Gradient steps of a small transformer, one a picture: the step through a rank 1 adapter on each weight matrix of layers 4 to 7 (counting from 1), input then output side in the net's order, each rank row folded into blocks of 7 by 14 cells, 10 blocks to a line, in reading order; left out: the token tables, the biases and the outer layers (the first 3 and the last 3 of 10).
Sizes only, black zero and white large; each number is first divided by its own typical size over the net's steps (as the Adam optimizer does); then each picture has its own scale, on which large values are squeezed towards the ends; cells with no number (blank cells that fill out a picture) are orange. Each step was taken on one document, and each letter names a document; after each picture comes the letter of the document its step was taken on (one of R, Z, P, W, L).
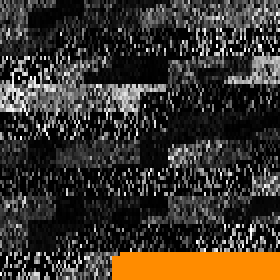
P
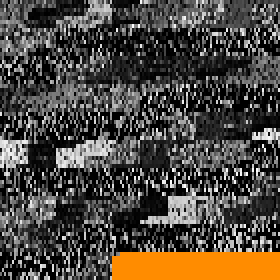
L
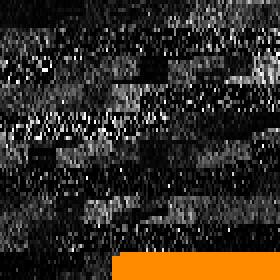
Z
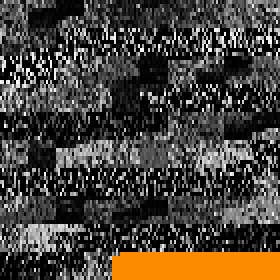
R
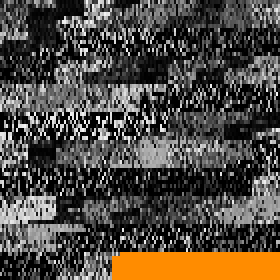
R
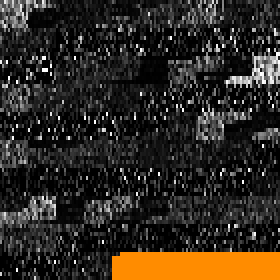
Z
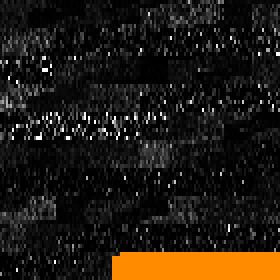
Z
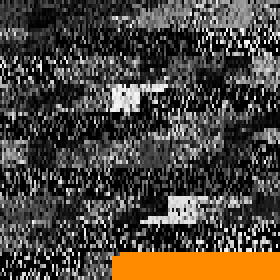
L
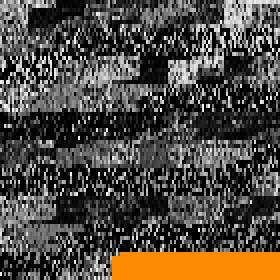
R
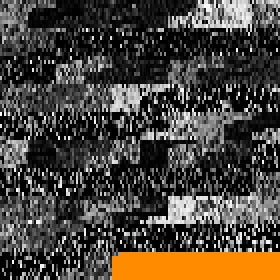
L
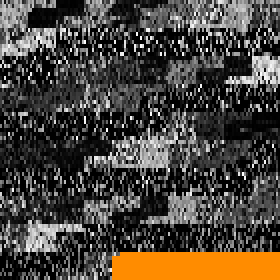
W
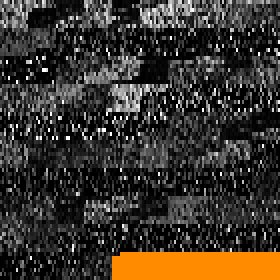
Z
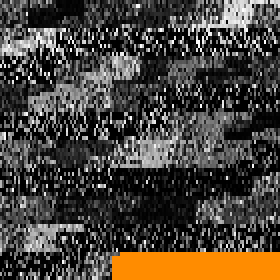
W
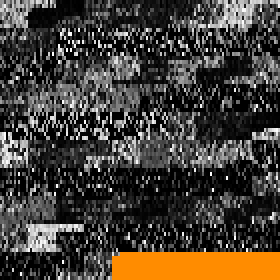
W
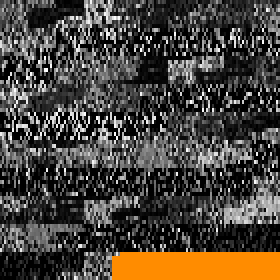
R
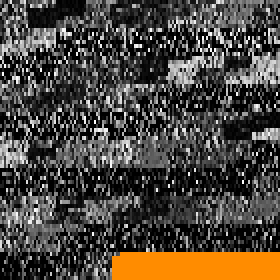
W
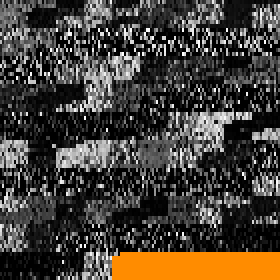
W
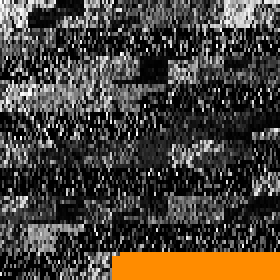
P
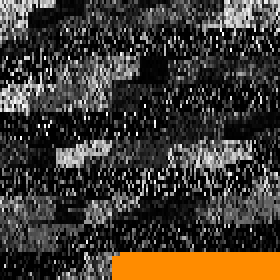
P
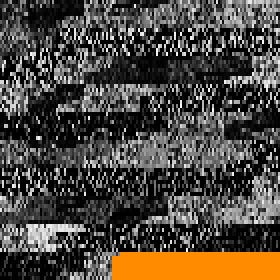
R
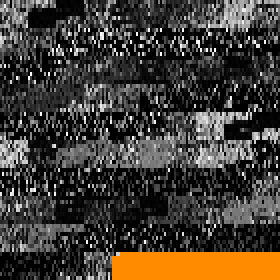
W
